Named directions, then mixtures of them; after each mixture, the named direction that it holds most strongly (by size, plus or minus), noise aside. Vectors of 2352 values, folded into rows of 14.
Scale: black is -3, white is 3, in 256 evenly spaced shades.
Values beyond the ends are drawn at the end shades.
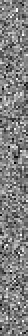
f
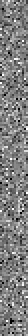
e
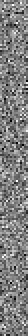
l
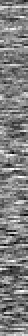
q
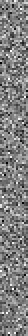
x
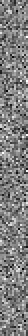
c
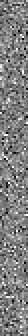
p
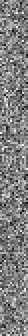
l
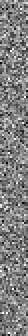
x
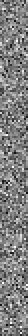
p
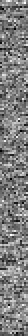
q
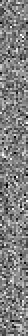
p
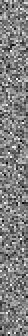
x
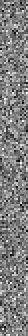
l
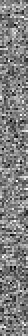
l
